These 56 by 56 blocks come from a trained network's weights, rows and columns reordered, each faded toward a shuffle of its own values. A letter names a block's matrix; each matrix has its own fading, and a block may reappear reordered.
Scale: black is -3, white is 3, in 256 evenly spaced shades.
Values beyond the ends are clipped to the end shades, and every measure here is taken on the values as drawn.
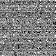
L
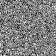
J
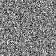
J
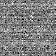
L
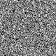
J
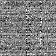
L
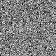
J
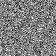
J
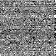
L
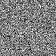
J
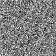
J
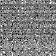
L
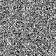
J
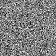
J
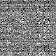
L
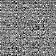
L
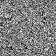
J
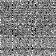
L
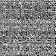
L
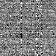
L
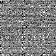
L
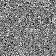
J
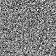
J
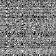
L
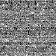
L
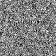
J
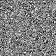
J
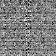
L
